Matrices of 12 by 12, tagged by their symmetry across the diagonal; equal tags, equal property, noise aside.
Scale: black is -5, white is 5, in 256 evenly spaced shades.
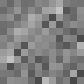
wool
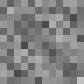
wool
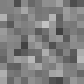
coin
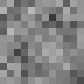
wool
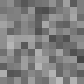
coin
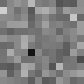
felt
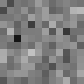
felt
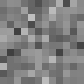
coin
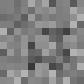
wool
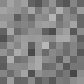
wool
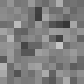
felt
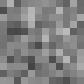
coin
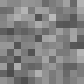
felt
